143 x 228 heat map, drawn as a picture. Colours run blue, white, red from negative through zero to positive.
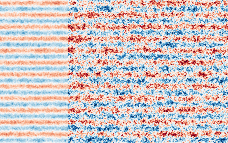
Slope: none. Histogram: bell-shaped. Stripes: horizontal, repeating 12 times. Seam: vertical, 30% of the way across, the left part calmer.
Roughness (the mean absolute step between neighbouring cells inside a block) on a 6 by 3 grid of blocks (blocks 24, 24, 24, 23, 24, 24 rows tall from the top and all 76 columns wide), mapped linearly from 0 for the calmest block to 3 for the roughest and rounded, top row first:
033 / 033 / 033 / 033 / 033 / 033
